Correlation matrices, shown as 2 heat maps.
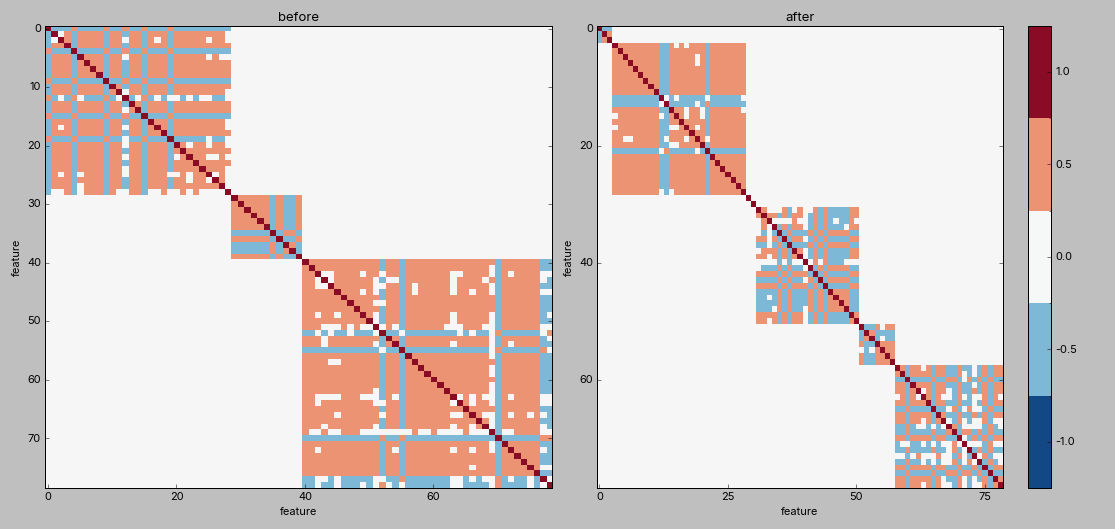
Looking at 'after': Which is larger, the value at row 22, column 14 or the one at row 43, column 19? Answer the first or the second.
the first
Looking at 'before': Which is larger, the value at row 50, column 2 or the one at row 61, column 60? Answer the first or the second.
the second
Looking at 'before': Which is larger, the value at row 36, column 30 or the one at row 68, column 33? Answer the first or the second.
the first
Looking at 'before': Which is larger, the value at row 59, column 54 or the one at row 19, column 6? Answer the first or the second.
the first
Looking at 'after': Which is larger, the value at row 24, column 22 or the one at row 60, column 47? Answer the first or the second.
the first
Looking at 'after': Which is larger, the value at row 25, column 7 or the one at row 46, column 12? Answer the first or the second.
the first
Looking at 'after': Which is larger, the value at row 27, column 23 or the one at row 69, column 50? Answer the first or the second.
the first
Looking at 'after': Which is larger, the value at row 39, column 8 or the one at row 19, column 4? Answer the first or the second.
the second
